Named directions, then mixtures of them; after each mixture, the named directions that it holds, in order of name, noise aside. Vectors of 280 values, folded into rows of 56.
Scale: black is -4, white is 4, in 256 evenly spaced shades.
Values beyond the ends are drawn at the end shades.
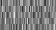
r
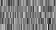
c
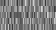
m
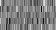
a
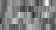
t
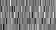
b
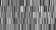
a, b, r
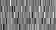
b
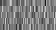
b, m, r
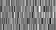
b, c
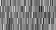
a, b, r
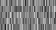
a, m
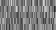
a, m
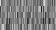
a, c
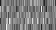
a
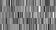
b, c, t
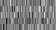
a, b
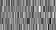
b, c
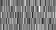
b, c, m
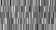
b, r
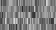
m, r, t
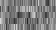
a, r, t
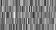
r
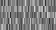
c, m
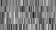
c, r, t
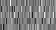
b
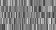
c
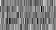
a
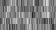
m, t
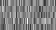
a, c, r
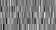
b
